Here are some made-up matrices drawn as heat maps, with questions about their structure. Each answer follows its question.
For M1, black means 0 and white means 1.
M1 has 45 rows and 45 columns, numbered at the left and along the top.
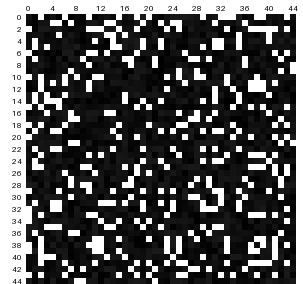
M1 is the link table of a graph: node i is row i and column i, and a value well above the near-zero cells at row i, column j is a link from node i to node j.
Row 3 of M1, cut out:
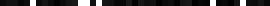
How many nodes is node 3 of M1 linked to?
6
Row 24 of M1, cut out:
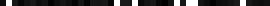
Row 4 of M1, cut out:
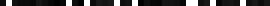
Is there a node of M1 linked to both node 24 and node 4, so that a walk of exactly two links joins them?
yes
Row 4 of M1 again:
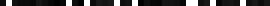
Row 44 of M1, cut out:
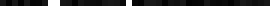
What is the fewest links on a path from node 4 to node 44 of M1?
4
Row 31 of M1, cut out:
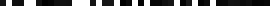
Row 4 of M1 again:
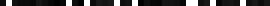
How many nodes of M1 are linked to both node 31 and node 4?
6
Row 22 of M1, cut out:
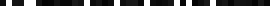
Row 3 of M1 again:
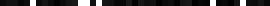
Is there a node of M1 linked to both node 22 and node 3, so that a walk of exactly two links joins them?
yes
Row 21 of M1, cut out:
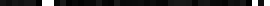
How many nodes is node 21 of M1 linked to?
4
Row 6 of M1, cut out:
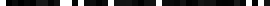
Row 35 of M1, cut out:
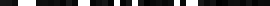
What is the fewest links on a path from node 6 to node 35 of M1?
2
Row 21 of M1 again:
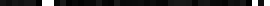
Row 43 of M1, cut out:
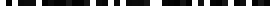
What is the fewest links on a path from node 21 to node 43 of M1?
4
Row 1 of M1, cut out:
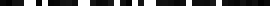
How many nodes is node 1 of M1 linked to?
11
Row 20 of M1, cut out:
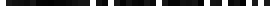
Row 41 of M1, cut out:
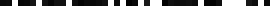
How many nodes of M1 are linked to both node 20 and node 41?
4
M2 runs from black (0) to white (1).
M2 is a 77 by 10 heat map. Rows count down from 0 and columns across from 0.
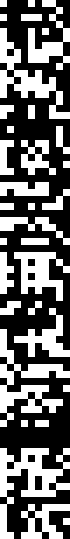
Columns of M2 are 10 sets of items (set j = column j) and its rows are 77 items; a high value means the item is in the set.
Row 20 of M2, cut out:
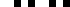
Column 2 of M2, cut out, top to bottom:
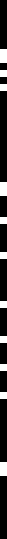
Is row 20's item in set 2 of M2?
no
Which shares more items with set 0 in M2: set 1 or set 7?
set 7
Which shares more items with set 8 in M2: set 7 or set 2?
set 7
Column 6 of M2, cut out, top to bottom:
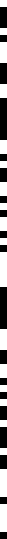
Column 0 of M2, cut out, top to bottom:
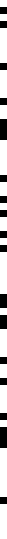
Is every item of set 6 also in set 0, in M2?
yes
